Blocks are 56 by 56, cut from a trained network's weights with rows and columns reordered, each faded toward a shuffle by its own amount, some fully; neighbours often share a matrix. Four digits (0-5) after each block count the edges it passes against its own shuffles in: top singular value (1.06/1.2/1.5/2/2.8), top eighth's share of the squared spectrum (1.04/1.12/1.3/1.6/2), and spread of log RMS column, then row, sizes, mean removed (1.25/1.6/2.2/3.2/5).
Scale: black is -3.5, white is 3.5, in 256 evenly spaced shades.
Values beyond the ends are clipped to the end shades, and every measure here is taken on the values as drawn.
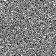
0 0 0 0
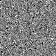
0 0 0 0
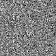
2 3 1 1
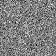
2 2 0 0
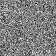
0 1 0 0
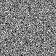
0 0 0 0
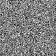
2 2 0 0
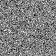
0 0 0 0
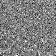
1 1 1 0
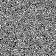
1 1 0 0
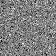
1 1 0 0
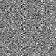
3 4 2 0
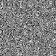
3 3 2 0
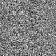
3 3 1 0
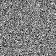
1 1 0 0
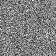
1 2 0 0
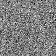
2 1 0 0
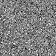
0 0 0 0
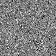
0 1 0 0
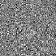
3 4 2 2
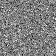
0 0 0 0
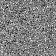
1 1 0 0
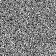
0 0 0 0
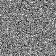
2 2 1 0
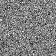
1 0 0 0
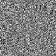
3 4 2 1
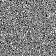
1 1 0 0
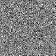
3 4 2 2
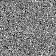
0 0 0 0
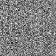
3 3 2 0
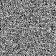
0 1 0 0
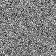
1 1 0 0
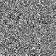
3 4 2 1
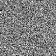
3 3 1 0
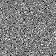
1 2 0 1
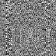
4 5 3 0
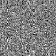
3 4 2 0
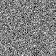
2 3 1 0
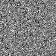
1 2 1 0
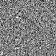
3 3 1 0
